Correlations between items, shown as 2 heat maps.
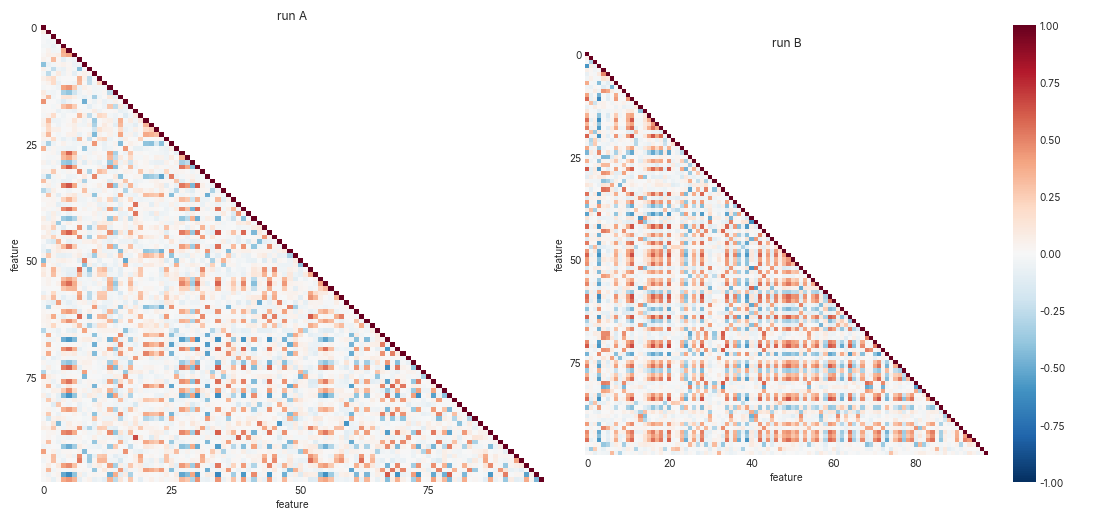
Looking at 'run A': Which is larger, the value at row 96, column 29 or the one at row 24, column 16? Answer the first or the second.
the first
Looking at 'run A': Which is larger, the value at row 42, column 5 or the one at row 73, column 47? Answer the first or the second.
the second
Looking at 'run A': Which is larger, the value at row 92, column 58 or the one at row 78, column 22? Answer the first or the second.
the first
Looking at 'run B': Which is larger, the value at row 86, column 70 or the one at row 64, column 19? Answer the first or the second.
the second
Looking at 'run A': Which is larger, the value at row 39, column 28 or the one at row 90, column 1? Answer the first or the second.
the first
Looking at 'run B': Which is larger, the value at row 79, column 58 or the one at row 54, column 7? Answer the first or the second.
the second
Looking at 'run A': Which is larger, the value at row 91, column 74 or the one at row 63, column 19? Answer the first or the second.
the second
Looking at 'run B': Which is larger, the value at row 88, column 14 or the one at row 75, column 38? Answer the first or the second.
the second
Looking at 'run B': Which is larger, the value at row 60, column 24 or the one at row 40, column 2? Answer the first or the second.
the second
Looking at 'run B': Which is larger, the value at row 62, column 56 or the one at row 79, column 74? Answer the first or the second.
the second
